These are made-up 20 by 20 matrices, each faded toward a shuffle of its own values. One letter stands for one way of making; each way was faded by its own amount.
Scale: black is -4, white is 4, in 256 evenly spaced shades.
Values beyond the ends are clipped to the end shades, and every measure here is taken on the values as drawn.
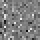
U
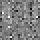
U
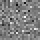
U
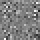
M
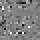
M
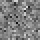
U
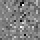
U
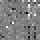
U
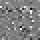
M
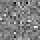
U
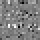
M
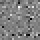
M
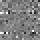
M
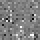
M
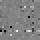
M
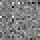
U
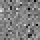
U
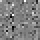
U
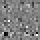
M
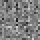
U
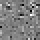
M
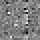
U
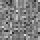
U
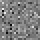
U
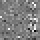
U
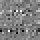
M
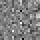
U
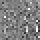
U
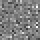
U
